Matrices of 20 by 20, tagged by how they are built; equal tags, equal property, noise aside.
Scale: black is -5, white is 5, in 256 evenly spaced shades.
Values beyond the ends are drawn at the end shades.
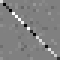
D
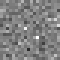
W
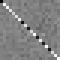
D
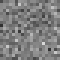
W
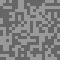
W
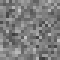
W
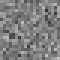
W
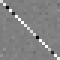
D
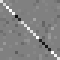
D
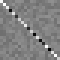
D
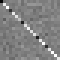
D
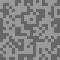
W
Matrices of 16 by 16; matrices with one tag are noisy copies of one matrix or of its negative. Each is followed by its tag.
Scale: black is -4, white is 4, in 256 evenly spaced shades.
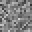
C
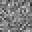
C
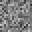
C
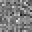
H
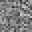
H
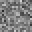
H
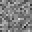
C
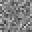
C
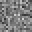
H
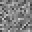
C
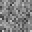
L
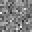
L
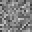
C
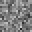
L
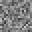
C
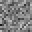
C
